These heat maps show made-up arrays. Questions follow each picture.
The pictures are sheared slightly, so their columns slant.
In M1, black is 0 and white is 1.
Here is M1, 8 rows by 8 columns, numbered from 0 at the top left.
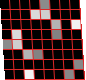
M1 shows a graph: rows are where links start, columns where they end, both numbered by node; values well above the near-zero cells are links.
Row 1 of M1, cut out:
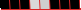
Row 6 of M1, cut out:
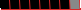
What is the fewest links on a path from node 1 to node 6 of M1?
5
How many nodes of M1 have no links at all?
0
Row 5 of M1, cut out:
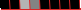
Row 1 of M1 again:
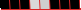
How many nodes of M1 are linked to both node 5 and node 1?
1
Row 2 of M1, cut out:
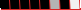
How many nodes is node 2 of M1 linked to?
2
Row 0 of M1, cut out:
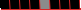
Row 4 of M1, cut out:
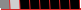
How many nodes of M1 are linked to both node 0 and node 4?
0
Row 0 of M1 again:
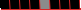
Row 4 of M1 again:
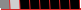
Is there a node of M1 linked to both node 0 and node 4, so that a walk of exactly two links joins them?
no
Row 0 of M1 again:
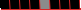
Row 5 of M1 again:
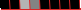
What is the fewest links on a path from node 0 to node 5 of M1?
4
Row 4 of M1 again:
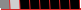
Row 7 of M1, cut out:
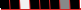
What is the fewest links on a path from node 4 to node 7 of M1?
5
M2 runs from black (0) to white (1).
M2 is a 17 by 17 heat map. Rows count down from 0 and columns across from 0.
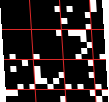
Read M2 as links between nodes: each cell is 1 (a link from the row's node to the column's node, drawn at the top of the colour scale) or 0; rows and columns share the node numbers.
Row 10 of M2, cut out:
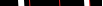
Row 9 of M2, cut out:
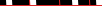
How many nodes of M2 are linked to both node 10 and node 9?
0
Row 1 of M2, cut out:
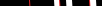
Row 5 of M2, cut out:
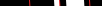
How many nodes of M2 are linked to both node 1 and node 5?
2
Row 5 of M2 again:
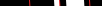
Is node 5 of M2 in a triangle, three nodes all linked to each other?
yes
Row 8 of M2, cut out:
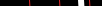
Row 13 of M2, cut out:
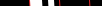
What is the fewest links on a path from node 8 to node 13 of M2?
1
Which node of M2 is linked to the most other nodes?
node 14
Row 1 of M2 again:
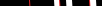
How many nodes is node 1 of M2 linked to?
3
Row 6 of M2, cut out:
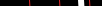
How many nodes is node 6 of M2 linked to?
1
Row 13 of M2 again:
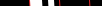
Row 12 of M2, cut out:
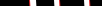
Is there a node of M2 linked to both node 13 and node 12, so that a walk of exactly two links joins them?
yes
